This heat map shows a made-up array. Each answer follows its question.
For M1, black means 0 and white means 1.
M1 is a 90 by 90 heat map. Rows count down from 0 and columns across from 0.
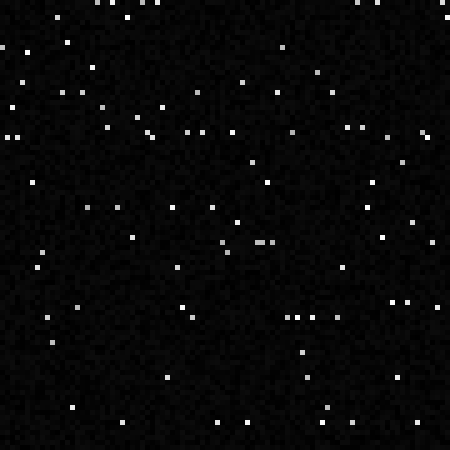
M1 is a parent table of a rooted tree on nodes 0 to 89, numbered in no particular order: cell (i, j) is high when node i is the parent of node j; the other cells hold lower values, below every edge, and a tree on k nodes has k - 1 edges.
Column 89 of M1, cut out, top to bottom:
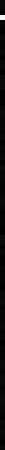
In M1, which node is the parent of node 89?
3
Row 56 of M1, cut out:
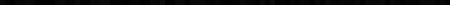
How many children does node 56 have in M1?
0
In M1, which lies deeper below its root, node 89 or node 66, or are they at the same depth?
node 66
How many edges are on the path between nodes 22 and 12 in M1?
15
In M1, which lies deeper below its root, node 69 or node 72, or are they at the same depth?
the same depth
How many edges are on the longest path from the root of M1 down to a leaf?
30
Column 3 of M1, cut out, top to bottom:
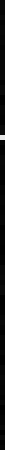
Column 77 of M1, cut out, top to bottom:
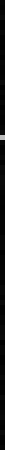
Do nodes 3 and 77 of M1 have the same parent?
yes
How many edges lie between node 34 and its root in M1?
1
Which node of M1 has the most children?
0
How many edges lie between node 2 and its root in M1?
6
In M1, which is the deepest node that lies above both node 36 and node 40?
26
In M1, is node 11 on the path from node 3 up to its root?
no
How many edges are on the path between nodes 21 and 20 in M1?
1
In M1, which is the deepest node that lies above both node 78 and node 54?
48
